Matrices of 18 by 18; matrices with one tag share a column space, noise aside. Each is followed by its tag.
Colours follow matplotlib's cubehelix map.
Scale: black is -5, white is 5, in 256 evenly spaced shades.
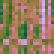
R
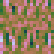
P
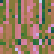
R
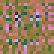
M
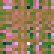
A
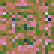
M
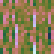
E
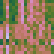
R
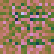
M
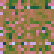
A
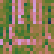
R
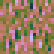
P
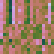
R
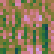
E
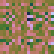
M
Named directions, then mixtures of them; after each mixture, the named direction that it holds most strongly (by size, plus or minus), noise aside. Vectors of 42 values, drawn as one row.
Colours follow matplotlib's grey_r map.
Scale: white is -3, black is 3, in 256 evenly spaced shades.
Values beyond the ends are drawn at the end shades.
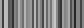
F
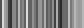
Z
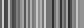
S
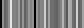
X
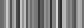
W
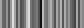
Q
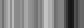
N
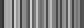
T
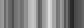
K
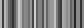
F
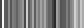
Z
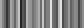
W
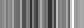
K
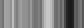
N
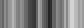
K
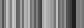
N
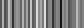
S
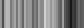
N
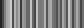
T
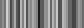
W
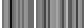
X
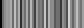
T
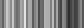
N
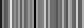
X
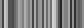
F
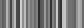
W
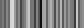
Q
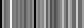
X
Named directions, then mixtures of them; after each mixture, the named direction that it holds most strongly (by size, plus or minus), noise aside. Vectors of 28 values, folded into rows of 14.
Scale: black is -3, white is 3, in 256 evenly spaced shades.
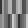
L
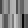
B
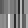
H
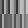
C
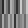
C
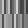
C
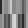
L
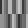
L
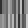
H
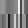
H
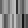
B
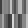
L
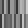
C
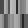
B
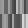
B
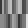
L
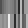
H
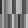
L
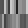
C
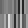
H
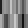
B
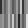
H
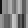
L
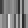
H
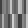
L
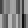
B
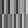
C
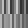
C
